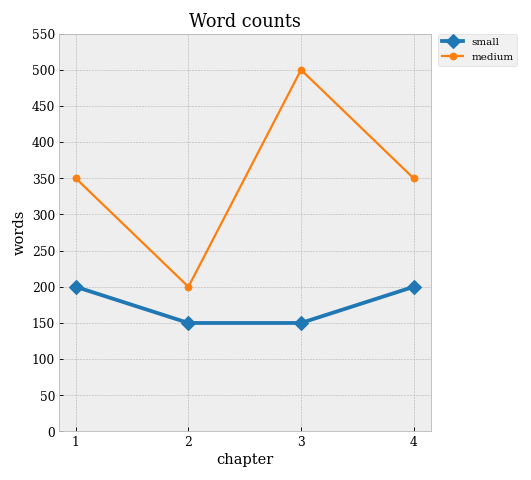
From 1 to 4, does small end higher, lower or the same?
the same
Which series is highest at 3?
medium
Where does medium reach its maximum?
3
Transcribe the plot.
Title: Word counts
x-axis: chapter, ticks 1 2 3 4
y-axis: words, ticks 0 50 100 150 200 250 300 350 400 450 500 550
Legend: small, medium
Values:
small: 200 150 150 200
medium: 350 200 500 350
